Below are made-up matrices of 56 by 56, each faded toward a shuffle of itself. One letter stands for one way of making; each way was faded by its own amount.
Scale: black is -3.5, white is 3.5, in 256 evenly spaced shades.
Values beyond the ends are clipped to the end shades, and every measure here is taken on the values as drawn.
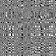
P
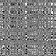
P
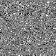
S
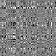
P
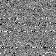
S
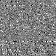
S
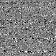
S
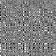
P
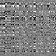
P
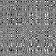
P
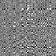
P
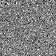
S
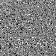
S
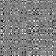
P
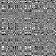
P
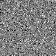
S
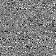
S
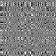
P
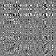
P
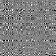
P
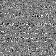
S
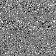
S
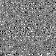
S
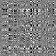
P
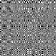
P
